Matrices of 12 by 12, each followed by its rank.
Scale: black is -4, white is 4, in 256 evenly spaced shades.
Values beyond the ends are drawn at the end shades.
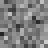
full rank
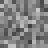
full rank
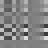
one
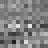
two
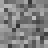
full rank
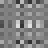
one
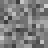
full rank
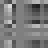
one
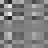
one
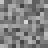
full rank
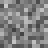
full rank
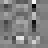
two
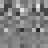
two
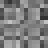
two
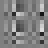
one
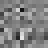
two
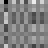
one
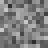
full rank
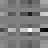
one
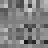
two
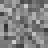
full rank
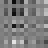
one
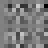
two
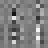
two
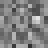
two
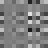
one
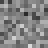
full rank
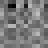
two
